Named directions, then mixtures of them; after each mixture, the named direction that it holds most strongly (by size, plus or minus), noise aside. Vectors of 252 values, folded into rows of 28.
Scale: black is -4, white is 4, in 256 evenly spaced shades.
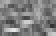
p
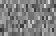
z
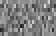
z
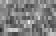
p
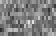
z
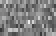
z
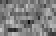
p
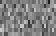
z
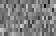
z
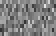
z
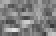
p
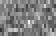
z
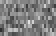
z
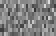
z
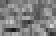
p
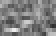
p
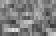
p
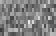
z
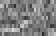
p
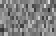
z
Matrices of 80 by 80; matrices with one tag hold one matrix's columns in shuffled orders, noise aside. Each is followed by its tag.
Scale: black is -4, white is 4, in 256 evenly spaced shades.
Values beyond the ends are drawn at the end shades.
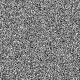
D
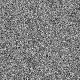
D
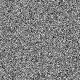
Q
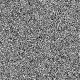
Q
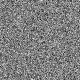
Q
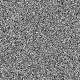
Q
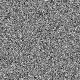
Q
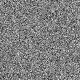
Q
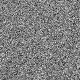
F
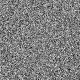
D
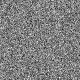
D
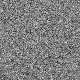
F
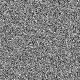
Q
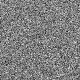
F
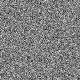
Q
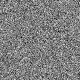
Q
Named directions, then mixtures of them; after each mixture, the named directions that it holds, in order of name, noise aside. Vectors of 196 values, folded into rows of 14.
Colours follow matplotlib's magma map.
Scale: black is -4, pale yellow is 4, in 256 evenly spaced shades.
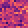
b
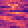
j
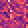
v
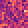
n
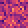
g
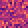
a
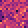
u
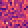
a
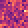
n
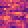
j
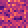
j, n, v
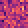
g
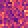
n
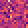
v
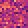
b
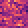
b, j, v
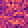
a, j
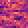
j, v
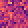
a, g, n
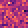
n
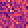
a, v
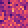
g, n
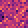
n, u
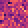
g, n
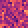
n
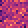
g, u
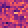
b, j, v
